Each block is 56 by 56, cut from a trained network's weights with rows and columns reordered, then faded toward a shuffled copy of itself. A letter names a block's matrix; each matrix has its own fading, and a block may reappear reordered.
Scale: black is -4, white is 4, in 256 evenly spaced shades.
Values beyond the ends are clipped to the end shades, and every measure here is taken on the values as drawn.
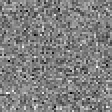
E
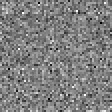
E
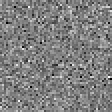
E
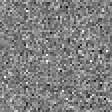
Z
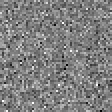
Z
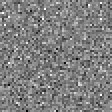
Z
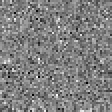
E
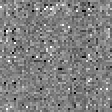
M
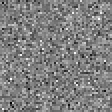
Z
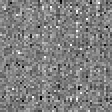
M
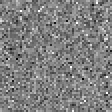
Z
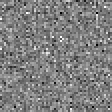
E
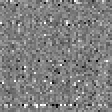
M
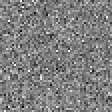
Z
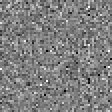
Z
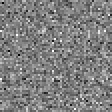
Z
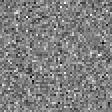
Z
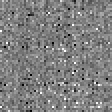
M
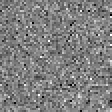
Z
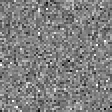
Z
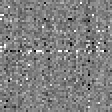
M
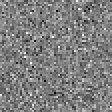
Z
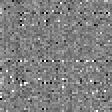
M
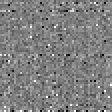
M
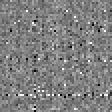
M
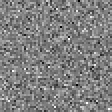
Z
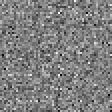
E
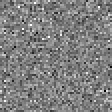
Z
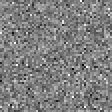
Z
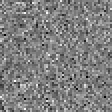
E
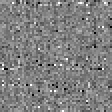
M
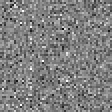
E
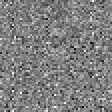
E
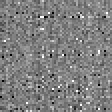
M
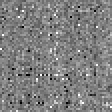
M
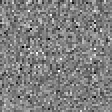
E
